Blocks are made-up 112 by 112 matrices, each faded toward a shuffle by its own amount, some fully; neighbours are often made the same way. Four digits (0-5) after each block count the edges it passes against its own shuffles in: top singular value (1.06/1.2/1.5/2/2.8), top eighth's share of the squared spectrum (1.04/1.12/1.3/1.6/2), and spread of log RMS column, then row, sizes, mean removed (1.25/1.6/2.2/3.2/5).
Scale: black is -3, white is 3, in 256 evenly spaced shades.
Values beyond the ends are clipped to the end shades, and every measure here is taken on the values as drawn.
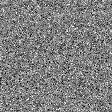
2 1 0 0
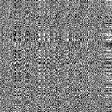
5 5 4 3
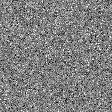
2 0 0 0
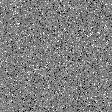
0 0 0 0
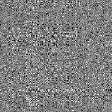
4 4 3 3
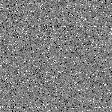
0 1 0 2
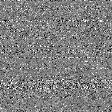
1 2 0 4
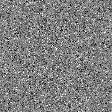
0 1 2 0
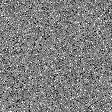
0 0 0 0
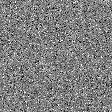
0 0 0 0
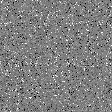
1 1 1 1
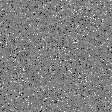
0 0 0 0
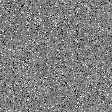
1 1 1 0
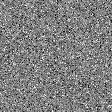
0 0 0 0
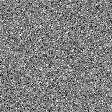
2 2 0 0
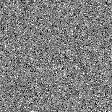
2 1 0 0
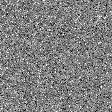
1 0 0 0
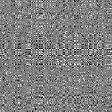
5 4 3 3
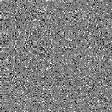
4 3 2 2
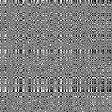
5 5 4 4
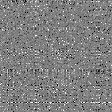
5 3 1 2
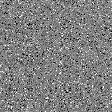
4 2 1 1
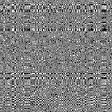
5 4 3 4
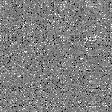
4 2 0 1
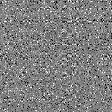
4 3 1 2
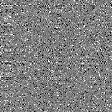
4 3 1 2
